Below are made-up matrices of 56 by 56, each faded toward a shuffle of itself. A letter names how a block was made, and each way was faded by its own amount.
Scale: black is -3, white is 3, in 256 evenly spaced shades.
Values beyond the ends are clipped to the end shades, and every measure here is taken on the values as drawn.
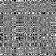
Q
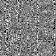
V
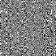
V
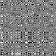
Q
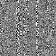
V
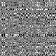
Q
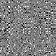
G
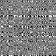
Q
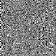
V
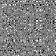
G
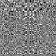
Q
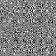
G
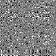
G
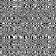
Q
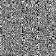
V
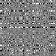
Q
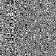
V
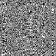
V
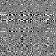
Q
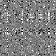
G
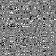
G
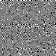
G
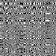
Q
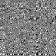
G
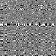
Q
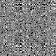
G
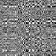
Q
